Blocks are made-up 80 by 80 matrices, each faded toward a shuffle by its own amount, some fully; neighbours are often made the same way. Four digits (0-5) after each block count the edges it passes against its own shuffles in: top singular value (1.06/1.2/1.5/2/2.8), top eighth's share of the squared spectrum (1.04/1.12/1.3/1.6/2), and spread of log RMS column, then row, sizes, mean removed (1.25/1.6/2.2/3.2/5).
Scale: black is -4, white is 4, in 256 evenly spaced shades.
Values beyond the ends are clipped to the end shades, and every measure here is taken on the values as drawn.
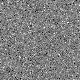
0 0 0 0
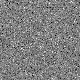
0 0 0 0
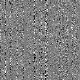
2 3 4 0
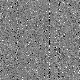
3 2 2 0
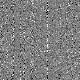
2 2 3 0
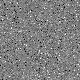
0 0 0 0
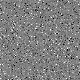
2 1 0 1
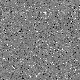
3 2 0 0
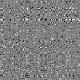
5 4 1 2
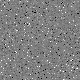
0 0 0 0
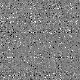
2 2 2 2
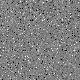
0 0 0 0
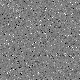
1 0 0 0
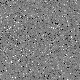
0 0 0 0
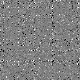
2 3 2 2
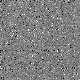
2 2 1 1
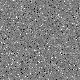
0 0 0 0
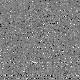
2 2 0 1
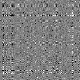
4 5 3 3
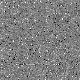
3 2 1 1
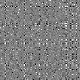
4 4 3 2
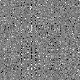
4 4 2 2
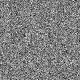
2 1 0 0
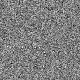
2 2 0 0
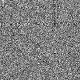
3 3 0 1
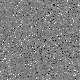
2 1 0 0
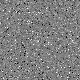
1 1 0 0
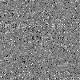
2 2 0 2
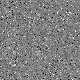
1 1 0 1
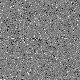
2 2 0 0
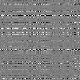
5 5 2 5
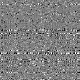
4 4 1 3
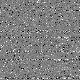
3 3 0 2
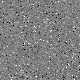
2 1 0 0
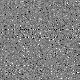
3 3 0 2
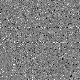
3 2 0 1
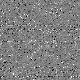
3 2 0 1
